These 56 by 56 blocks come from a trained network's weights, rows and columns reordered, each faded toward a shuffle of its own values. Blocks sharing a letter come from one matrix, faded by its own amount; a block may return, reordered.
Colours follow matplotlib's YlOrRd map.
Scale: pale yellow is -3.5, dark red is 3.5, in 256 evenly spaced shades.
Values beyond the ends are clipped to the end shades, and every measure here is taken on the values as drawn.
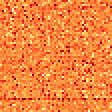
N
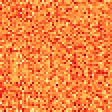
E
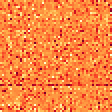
N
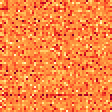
N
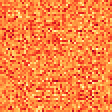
E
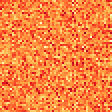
E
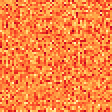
E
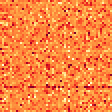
N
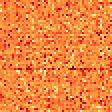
N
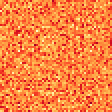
E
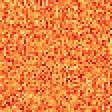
E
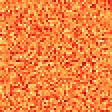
E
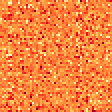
N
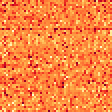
N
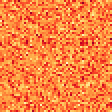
E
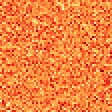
E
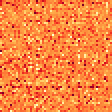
N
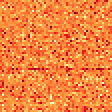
N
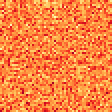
E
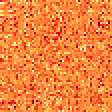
N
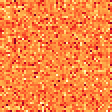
N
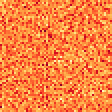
E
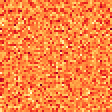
E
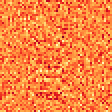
E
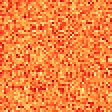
E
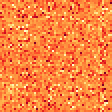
N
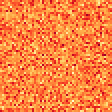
E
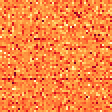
N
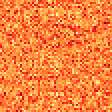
E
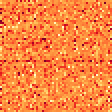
N
